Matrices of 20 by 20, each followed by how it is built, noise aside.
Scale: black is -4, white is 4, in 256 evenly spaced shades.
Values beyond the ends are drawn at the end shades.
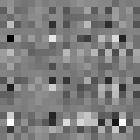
low rank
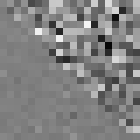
upper triangular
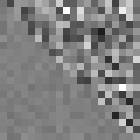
upper triangular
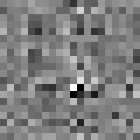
low rank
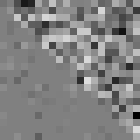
upper triangular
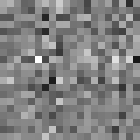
low rank
